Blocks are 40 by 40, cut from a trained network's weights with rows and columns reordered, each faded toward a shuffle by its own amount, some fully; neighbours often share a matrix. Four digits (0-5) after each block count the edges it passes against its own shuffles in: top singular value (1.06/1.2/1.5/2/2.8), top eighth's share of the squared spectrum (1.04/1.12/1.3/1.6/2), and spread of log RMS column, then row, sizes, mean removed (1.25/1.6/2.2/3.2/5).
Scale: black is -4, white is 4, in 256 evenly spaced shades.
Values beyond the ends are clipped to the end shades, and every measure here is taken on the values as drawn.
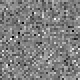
0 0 0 0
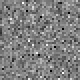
0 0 0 0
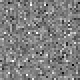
0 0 0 0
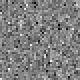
0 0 0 0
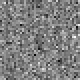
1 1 0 0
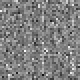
1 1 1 0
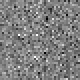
1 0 0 0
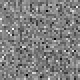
1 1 0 0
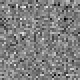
2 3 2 2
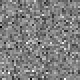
1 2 0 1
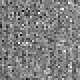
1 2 0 0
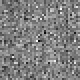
2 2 0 1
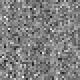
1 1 0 1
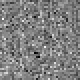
1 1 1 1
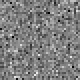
1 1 0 0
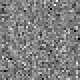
1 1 0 0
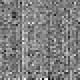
3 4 0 2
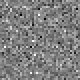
1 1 0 1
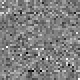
2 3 0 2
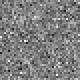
1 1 0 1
